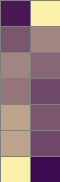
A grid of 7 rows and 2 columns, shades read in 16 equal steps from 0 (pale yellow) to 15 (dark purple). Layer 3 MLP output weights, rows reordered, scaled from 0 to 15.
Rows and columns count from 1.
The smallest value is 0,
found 2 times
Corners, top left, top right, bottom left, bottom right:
14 0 0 15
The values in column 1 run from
0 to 14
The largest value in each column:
14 15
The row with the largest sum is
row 4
